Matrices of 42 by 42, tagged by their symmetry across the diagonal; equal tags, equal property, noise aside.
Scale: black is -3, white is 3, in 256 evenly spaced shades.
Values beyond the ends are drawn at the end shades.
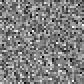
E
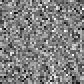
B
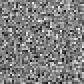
E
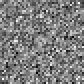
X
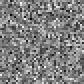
B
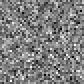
E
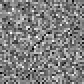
X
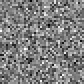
E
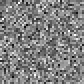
X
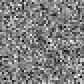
B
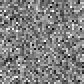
B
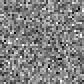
B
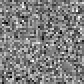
E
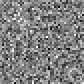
X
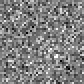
X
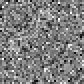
X
